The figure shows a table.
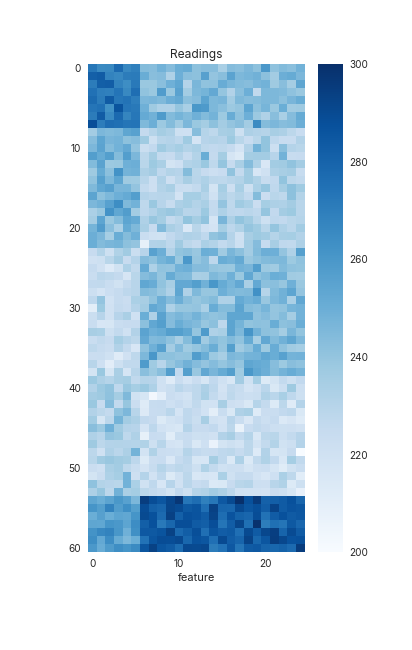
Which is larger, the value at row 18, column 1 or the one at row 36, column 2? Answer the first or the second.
the first
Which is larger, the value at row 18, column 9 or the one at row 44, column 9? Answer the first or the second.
the first
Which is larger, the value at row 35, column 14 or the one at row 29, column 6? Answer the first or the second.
the first
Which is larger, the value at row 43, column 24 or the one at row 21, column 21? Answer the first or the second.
the second
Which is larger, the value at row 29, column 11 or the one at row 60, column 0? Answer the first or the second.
the second
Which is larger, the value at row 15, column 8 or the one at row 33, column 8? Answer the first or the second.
the second
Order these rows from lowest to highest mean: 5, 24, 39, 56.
39, 24, 5, 56
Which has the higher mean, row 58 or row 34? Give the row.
58
